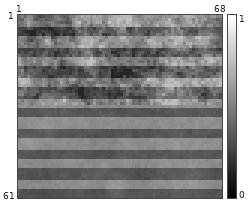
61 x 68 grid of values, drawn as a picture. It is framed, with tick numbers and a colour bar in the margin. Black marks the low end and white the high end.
Seam: horizontal, 50% of the way down, the bottom part calmer. Stripes: horizontal, repeating 9 times. Grain: streaks across.
